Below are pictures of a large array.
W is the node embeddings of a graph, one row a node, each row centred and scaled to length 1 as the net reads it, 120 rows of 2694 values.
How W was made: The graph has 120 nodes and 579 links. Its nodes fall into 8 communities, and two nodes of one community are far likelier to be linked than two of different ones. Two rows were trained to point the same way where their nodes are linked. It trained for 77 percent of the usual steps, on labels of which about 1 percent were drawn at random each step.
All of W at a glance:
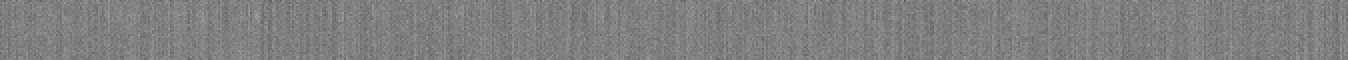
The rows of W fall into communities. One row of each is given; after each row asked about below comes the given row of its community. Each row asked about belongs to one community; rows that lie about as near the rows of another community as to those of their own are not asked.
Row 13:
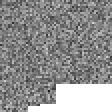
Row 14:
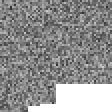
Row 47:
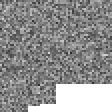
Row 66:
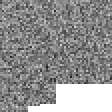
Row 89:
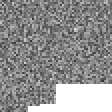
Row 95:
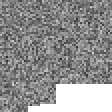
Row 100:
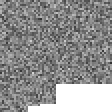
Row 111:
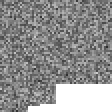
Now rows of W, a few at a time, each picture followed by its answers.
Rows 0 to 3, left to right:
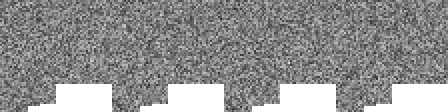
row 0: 95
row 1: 47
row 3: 47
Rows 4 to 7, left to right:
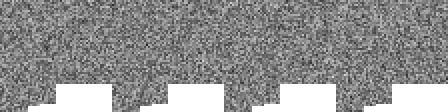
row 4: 111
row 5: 111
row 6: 100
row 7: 111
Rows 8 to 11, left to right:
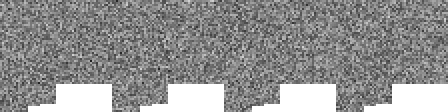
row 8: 66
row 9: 66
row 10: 95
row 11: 13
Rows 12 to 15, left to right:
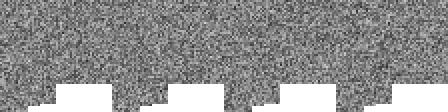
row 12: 100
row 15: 89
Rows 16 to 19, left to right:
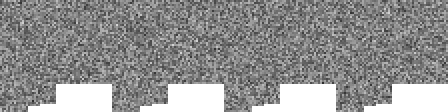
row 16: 13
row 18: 100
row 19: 13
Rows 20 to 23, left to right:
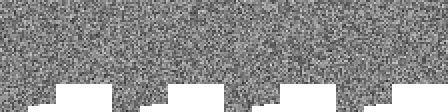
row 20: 89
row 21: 111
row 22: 66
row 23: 95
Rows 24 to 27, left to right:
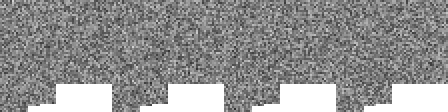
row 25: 66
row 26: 13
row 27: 13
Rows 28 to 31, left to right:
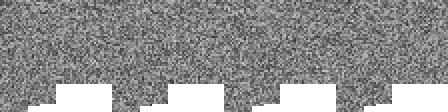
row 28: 111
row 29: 100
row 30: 13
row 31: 95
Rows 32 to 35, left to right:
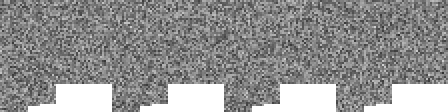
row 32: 13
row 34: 111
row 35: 47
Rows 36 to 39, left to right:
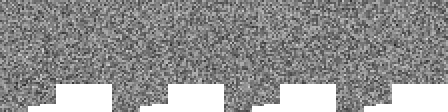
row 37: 111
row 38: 111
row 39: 111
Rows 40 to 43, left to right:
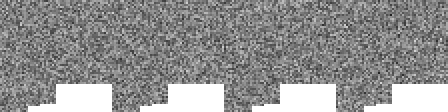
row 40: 13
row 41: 14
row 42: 66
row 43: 47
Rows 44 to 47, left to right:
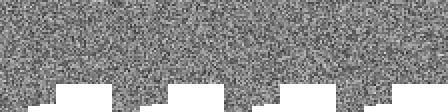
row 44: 47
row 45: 89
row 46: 14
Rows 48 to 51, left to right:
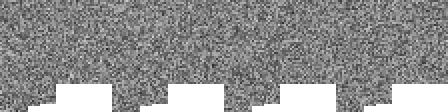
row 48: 13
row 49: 111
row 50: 100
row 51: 95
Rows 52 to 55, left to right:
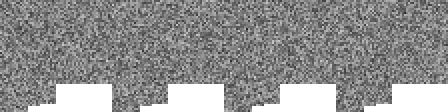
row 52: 14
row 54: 95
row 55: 100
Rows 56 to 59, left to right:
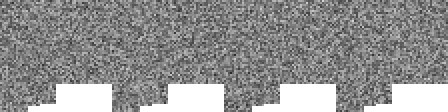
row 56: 13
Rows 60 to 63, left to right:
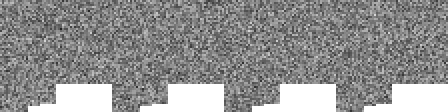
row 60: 47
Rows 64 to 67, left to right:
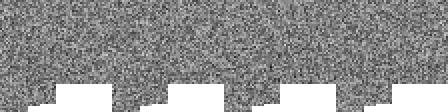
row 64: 13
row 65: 89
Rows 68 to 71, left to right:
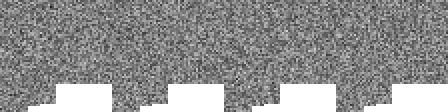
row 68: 89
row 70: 14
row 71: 100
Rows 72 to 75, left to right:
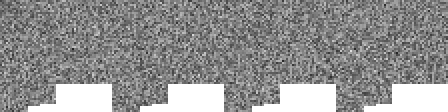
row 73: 13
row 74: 14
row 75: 100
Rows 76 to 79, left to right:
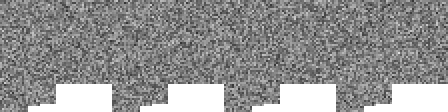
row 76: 66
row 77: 100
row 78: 47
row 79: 14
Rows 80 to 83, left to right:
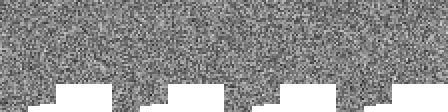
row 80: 13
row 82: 95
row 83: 95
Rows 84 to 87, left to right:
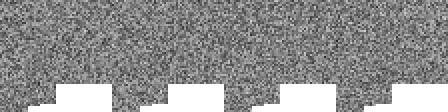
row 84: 95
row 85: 100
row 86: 95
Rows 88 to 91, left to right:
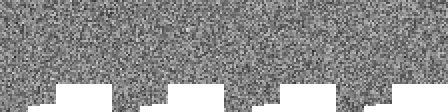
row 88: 89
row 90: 100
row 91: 111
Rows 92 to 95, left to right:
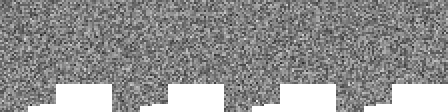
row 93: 111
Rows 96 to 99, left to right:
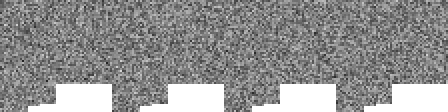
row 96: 14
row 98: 47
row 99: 100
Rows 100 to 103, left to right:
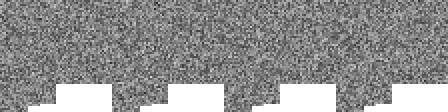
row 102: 111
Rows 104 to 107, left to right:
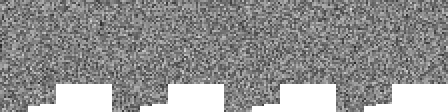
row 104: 66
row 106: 95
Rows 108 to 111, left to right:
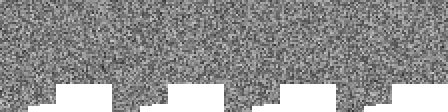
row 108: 47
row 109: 14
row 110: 47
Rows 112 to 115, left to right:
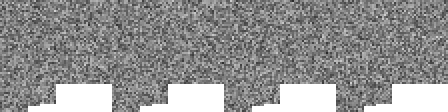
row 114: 95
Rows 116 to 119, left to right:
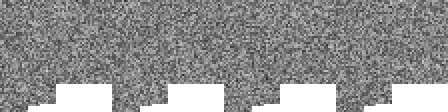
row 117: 14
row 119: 111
